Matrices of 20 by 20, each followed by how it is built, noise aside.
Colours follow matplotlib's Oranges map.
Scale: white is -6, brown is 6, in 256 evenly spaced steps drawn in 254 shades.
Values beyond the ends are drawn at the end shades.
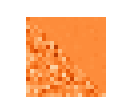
lower triangular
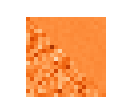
lower triangular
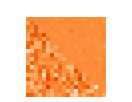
lower triangular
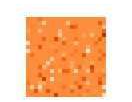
sparse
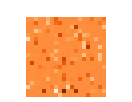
sparse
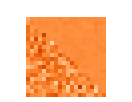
lower triangular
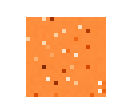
sparse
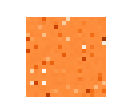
sparse
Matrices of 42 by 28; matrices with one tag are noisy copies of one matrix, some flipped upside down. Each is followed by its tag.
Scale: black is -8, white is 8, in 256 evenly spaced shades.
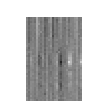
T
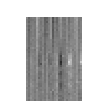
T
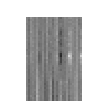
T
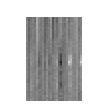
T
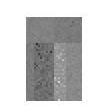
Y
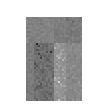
Y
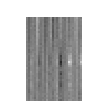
T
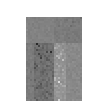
Y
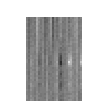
T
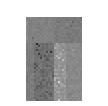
Y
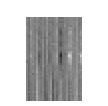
T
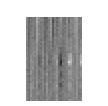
T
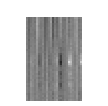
T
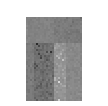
Y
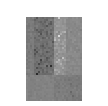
Y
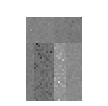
Y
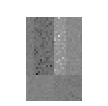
Y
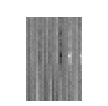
T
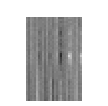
T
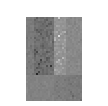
Y
